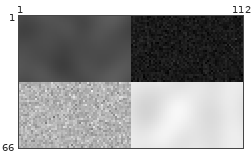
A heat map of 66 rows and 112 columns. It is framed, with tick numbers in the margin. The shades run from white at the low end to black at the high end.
The table splits into 2 rows of 2 panels. Panel 1,1: high, smooth, faint in contrast. Panel 1,2: very high, fine-grained, faint in contrast. Panel 2,1: low, fine-grained. Panel 2,2: very low, smooth, faint in contrast.
